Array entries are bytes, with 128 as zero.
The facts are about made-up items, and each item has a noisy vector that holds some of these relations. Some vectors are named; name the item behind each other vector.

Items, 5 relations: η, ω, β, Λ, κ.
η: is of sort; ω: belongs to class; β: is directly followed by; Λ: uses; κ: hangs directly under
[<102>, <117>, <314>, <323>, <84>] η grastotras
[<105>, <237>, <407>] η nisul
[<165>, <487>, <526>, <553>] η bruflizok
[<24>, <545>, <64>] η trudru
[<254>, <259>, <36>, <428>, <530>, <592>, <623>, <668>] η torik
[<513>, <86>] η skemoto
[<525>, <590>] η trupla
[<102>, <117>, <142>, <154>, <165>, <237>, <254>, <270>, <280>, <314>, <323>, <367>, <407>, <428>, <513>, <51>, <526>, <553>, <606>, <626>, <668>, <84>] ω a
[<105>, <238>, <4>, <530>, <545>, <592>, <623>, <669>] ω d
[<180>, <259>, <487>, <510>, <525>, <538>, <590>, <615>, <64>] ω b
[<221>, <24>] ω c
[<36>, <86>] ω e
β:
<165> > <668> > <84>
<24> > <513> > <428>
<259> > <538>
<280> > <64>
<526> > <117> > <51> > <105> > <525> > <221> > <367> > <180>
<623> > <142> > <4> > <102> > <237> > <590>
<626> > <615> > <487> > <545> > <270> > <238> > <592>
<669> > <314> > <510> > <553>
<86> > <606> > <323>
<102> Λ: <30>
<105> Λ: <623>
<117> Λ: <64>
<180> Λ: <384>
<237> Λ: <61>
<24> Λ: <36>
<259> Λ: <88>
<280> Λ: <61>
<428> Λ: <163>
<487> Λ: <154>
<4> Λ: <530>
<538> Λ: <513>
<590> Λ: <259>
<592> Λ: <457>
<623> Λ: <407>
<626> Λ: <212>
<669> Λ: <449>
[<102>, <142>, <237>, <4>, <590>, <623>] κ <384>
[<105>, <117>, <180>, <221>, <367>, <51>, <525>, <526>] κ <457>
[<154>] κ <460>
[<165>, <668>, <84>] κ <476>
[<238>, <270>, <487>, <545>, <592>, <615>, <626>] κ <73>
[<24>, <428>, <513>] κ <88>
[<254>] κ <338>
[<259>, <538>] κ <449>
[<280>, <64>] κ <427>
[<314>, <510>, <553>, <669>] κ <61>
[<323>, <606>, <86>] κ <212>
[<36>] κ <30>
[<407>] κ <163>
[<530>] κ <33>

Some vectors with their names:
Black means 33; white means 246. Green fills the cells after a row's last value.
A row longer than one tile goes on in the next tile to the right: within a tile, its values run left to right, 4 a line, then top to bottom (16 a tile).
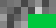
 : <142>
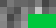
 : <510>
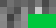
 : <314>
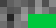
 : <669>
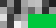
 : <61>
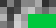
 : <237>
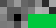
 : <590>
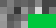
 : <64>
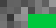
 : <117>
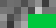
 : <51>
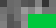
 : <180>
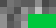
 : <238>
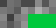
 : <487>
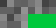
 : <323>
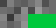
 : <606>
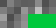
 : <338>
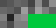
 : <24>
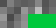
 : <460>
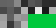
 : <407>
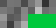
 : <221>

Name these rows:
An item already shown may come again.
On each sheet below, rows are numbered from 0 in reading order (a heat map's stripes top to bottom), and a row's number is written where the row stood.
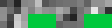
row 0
<280>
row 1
<259>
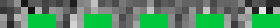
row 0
<623>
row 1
<280>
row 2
<238>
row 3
<314>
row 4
<407>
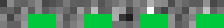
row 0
<323>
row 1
<476>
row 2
<88>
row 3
<238>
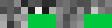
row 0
<407>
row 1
<165>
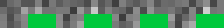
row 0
<102>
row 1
<545>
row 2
<606>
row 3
<142>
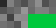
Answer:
<428>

